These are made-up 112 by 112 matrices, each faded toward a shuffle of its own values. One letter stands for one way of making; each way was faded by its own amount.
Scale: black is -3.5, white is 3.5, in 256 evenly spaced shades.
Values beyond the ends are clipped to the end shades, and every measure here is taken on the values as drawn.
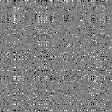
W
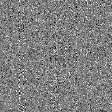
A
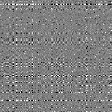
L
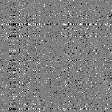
W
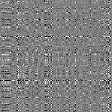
L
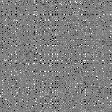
W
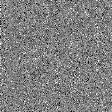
A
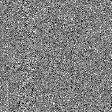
A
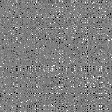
W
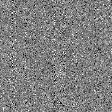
A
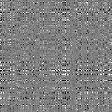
L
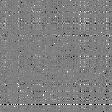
L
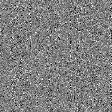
A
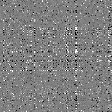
W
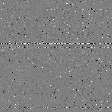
W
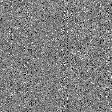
A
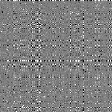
L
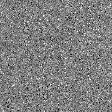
A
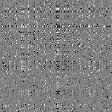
W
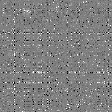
W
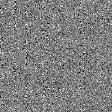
A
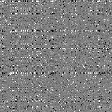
W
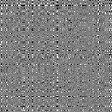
L
